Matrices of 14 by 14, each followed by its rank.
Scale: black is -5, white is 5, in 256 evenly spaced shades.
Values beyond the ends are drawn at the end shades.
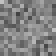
full rank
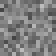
full rank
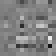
two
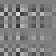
one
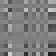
one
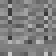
two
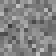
full rank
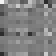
two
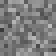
full rank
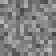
full rank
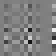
one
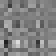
two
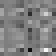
two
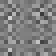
two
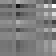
one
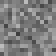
full rank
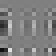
one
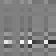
one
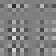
one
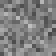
full rank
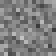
full rank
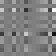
one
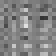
two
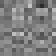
two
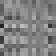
two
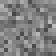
full rank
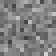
full rank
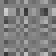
one
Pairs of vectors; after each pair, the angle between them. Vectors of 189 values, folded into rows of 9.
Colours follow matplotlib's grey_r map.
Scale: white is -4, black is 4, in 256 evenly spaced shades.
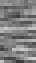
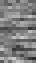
nearly opposite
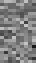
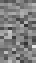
nearly opposite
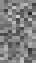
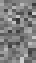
nearly parallel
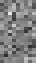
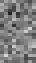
nearly opposite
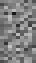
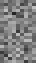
partly aligned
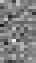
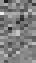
orthogonal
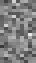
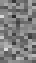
partly opposed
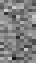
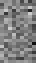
partly aligned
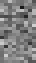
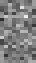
nearly opposite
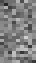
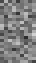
orthogonal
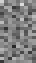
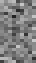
partly aligned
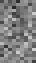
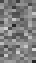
nearly parallel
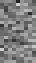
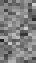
orthogonal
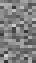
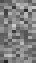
partly aligned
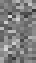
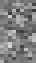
partly aligned
